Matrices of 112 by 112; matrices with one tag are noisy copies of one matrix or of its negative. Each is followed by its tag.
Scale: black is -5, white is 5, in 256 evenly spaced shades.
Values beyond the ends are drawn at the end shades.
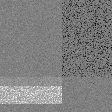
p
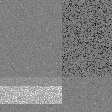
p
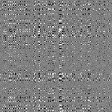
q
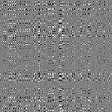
q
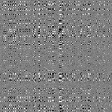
q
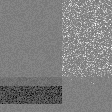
p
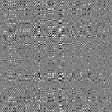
q
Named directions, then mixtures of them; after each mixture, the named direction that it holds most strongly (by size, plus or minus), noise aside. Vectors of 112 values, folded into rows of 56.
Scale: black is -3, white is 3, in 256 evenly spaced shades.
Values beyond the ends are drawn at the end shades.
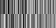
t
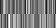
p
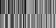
t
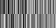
t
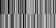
t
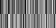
p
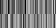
p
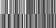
t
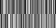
p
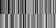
t
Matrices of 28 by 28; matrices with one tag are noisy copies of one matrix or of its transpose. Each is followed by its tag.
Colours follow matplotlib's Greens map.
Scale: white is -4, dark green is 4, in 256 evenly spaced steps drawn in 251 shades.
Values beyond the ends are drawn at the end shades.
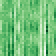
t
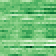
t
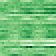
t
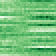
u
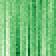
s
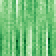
u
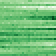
s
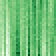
s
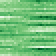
u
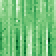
u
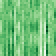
t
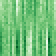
u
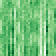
t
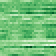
t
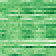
t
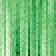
s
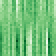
u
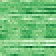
t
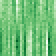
u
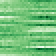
u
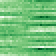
u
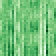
t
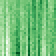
s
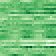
t
